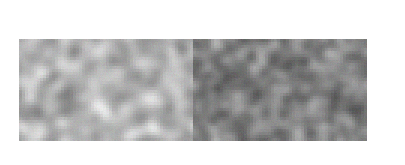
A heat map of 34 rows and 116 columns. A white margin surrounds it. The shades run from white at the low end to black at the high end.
The table splits into one row of 2 panels. Panel 1,1: low, blotchy. Panel 1,2: middling, blotchy.
